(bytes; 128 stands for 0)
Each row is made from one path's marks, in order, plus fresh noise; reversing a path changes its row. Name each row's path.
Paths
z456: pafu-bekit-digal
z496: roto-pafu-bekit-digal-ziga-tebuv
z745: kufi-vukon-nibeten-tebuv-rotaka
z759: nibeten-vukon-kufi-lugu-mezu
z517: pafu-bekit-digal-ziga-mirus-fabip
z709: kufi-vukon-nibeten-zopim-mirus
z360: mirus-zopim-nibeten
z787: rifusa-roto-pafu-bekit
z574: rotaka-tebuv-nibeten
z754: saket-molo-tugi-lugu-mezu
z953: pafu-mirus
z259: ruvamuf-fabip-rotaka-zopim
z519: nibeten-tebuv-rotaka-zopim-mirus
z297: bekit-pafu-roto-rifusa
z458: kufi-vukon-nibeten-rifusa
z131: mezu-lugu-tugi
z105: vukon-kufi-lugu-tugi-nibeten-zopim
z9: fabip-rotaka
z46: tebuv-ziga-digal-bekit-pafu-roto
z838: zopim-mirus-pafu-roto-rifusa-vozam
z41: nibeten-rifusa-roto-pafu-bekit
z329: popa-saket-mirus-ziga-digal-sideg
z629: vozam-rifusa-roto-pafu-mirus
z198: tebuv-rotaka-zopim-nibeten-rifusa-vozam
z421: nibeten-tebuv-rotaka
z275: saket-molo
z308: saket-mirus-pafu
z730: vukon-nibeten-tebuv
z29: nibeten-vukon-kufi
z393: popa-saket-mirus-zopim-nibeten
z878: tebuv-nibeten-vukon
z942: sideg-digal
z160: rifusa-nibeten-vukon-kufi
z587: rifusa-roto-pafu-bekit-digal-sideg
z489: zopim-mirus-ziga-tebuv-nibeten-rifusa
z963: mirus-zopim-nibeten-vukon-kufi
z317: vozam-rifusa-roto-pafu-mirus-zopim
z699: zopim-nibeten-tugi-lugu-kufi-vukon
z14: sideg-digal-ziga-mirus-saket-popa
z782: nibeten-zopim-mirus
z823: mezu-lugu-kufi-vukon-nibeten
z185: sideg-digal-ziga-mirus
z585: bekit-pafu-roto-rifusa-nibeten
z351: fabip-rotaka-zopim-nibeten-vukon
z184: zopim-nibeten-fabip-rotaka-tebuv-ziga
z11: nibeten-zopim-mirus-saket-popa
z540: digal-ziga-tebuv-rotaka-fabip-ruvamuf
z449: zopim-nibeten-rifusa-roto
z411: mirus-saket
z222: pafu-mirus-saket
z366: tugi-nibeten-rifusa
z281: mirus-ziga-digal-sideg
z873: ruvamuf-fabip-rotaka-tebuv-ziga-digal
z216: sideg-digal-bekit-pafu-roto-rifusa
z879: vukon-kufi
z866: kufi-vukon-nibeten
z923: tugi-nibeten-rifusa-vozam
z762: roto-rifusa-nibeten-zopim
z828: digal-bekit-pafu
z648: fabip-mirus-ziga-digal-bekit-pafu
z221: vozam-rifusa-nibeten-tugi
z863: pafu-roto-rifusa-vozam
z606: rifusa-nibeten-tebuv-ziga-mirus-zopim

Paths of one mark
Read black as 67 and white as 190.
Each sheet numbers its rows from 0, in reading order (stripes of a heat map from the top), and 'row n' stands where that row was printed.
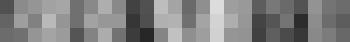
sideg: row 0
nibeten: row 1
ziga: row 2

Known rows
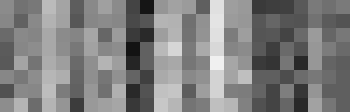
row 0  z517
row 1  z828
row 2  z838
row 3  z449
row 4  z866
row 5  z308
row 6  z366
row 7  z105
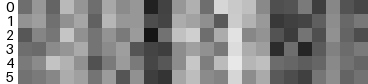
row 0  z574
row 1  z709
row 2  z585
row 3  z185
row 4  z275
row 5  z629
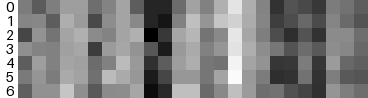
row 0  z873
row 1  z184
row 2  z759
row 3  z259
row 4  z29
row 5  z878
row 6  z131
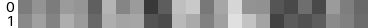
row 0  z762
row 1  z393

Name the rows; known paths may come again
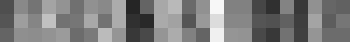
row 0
z458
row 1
z923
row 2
z879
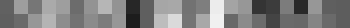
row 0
z866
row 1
z297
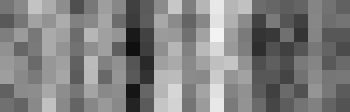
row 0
z275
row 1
z942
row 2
z878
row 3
z496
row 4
z519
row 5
z317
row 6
z449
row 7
z787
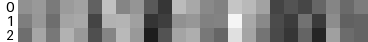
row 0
z782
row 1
z351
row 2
z699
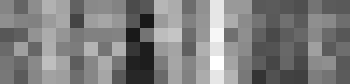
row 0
z828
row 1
z259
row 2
z216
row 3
z198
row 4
z540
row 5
z873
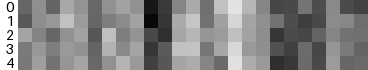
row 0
z745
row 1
z754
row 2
z606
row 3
z762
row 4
z963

